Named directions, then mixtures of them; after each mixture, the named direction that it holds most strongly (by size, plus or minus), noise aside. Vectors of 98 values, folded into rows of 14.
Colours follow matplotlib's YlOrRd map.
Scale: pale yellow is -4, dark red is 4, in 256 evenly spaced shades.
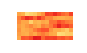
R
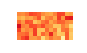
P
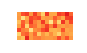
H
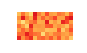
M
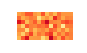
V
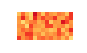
M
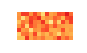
H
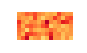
V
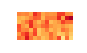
P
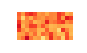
P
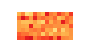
M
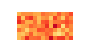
V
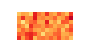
M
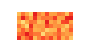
M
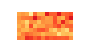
R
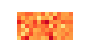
V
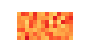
H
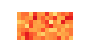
M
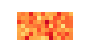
V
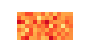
V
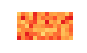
M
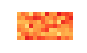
H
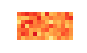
H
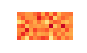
V
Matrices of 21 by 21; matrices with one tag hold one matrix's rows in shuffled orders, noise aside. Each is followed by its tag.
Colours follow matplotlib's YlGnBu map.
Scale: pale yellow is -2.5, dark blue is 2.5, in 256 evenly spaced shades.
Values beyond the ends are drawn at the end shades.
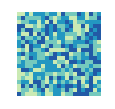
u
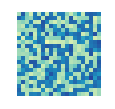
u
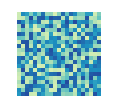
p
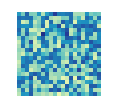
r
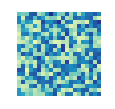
u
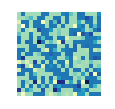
u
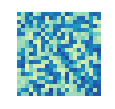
u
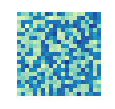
u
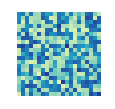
r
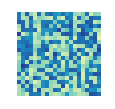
r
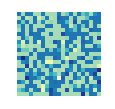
p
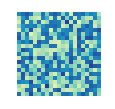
r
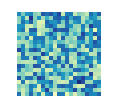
u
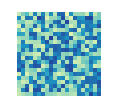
u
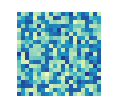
r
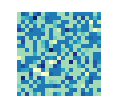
p
